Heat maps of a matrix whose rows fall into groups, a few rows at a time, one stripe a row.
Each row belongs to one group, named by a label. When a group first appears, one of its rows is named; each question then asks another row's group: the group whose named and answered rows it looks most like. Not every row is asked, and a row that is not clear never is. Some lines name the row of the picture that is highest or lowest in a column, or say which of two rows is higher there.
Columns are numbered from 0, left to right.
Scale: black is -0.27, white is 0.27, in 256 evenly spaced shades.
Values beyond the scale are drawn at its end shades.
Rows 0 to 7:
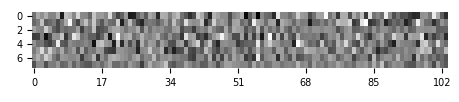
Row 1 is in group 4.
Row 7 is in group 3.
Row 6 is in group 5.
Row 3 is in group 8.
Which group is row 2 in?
5
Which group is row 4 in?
3
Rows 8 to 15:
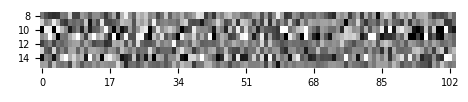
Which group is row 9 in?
5
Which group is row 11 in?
4
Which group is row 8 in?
8
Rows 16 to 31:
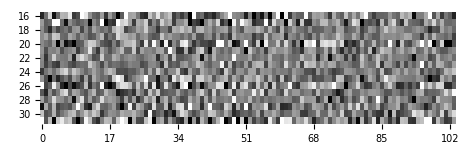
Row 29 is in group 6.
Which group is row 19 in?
5
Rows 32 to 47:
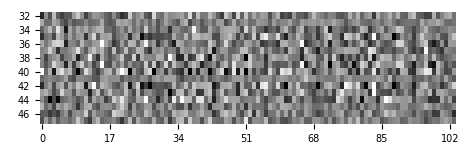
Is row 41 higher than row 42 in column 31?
Yes
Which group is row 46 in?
8
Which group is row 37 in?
4
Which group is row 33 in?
5
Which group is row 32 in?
6
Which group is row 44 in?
8
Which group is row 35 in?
4
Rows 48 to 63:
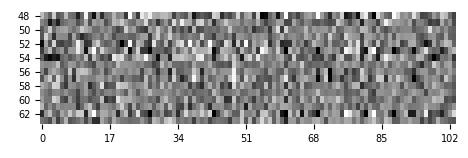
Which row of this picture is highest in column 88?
48
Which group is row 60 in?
5
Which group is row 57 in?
3
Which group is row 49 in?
8
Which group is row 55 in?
5
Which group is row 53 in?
4
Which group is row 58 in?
5
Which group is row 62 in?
4
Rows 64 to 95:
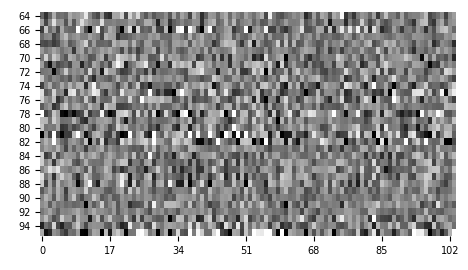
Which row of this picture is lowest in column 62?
81
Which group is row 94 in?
6
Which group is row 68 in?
8
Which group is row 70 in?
5
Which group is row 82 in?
5
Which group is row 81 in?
6
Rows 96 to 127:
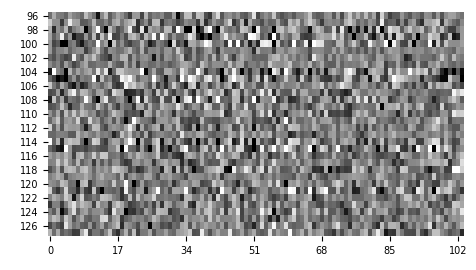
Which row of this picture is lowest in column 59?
120
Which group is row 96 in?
6
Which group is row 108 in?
6
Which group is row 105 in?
8
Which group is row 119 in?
4
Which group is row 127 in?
4
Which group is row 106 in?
5
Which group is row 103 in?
4
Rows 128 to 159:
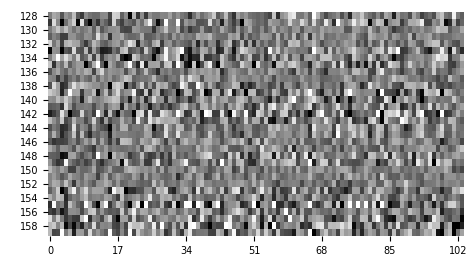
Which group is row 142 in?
6
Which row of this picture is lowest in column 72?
140
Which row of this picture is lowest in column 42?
135
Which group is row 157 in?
4
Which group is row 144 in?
3
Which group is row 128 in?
3
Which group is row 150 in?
5
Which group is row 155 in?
6
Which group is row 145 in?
3
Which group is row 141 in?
4
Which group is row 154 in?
4
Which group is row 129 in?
3
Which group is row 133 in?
3
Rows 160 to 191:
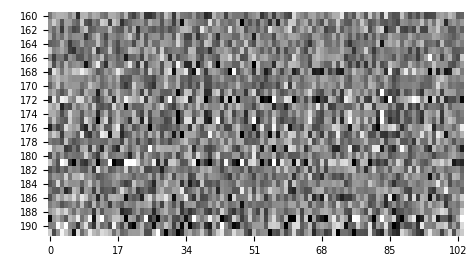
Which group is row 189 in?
4
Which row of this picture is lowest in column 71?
179
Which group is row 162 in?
4
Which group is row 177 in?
3
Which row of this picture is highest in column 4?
190
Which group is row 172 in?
5
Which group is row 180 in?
6
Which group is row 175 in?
6
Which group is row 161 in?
3
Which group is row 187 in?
3
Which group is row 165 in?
5
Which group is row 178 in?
4
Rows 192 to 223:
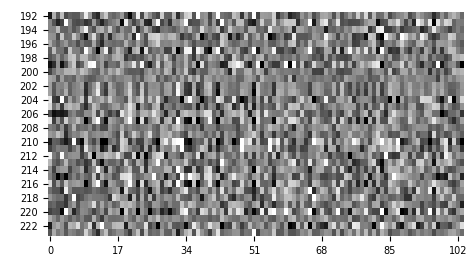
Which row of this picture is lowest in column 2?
215
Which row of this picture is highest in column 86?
215
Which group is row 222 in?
4
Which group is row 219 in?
8
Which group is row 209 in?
4
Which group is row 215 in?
8
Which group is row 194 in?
4
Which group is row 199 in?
8
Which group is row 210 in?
3
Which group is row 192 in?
6
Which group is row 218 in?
3
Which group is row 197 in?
6
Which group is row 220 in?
4
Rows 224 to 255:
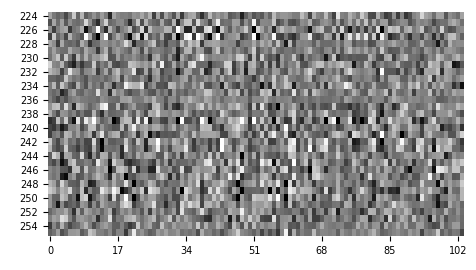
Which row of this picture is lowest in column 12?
227
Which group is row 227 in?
6
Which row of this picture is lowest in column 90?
246
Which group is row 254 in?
6
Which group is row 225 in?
6
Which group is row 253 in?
5
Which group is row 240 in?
8
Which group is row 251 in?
8
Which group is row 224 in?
3
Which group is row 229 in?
6
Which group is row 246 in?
3
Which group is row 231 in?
5
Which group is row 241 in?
4
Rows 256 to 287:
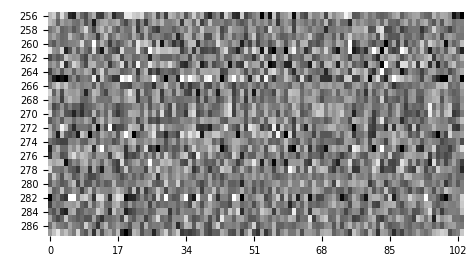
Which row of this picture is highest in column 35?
265
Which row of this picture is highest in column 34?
282
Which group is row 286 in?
6
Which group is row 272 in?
5
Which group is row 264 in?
4
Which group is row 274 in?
8
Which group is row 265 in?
8
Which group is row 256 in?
5
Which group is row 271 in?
4
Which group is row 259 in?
6
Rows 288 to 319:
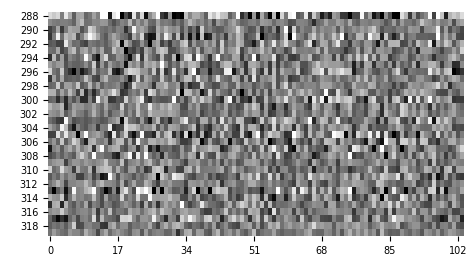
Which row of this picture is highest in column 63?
313
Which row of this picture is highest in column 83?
307
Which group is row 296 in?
5
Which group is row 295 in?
5
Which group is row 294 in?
6
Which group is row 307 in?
4
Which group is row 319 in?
6
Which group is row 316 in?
5
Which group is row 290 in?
8
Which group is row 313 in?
3
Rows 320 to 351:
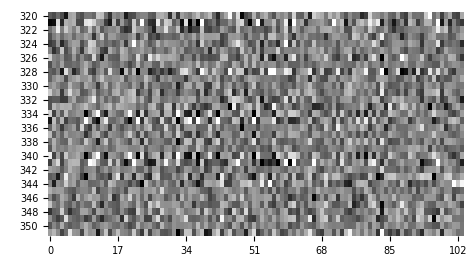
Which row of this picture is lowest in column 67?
333
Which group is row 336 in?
3
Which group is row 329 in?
4
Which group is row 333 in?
5
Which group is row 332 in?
8
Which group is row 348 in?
6
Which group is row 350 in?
6
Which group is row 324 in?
8
